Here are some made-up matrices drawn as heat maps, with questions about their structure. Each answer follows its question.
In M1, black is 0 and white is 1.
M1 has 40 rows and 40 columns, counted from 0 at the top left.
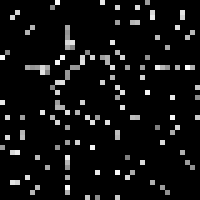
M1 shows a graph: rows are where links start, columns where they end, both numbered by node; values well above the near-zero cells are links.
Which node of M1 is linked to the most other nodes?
node 13
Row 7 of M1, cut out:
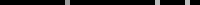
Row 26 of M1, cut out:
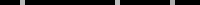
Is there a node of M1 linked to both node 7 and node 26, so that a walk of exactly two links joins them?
no
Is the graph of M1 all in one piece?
no
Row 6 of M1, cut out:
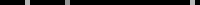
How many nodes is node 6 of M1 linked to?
3
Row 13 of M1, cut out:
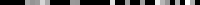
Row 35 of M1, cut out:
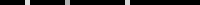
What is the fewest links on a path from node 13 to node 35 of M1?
1
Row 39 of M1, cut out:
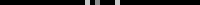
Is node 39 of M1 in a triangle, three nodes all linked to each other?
yes
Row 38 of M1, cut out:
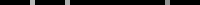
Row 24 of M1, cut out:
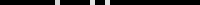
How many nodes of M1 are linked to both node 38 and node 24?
0
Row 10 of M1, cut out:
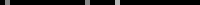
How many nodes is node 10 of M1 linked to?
3
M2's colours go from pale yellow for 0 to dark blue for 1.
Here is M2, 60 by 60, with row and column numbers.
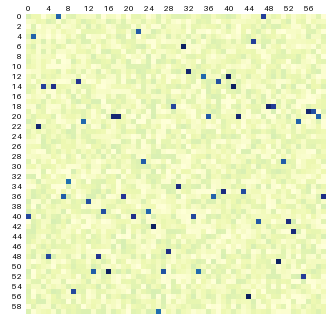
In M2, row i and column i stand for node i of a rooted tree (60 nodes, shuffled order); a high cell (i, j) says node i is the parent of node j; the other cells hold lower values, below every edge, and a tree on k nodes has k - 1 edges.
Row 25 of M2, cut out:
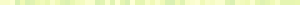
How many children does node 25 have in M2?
0
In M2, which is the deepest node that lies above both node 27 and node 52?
18
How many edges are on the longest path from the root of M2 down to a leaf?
7
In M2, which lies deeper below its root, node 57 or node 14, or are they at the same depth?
the same depth
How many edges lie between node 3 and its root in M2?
4
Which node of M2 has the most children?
20
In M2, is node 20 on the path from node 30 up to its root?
yes
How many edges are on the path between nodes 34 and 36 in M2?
5
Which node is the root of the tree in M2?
20
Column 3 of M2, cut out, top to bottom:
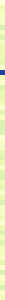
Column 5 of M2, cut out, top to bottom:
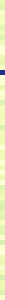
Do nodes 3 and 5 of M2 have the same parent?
yes
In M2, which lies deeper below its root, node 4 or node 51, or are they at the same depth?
the same depth
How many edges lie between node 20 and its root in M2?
0
